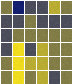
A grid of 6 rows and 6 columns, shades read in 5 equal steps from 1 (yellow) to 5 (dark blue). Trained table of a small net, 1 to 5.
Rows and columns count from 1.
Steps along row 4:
down up down up same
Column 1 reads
3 4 4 4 3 3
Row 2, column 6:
4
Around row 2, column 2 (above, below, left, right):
5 3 4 3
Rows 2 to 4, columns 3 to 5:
3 4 4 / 3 3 3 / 4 2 3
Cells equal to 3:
16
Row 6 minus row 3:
-1 -2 0 -1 1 0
